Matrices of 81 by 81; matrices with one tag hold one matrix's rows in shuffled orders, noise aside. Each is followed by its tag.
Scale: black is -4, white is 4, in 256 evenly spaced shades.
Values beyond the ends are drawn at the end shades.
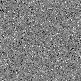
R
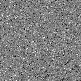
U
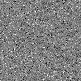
U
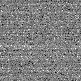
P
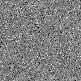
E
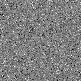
R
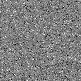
U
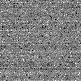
P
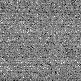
P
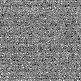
P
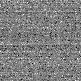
P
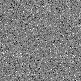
E
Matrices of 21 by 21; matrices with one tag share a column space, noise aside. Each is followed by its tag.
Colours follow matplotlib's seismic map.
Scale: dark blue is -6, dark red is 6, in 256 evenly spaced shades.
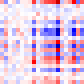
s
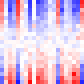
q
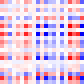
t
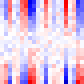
q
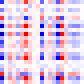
t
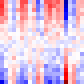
q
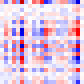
s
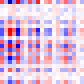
s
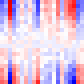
q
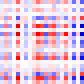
t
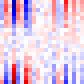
q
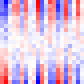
q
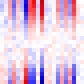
q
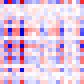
s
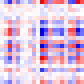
s
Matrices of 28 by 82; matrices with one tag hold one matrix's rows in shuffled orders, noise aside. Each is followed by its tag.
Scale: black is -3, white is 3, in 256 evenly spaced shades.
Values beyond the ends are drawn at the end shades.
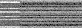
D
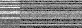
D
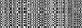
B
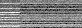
D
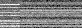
D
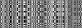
B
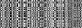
B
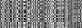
B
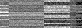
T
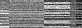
T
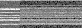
D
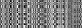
B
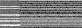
D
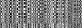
B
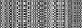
B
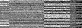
T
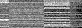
T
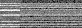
D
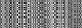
B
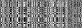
B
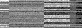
T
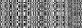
B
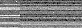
D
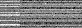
D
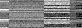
T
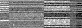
T
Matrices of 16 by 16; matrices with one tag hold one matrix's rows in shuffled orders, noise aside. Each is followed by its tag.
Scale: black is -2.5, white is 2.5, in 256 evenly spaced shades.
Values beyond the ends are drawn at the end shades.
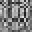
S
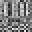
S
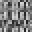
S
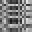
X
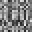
S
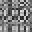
S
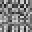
S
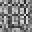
S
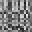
S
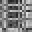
X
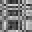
X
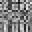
S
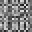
S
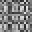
S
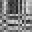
X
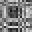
X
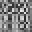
S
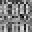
S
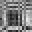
X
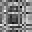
X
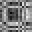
X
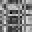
X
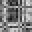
X
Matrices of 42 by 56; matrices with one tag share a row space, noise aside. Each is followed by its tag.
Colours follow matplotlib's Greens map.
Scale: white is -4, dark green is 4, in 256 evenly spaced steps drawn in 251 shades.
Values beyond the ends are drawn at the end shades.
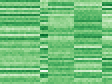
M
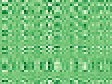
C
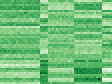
M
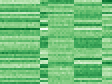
M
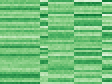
M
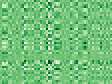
C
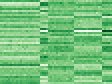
M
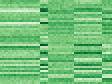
M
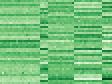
M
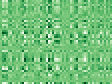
C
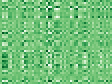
C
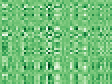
C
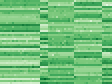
M
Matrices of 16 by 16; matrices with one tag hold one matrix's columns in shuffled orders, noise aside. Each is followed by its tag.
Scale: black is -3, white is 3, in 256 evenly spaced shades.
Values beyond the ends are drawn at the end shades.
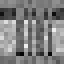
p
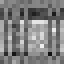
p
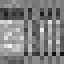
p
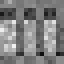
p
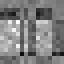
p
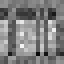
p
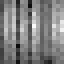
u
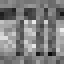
p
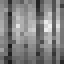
u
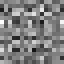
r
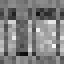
p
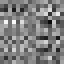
r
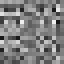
r
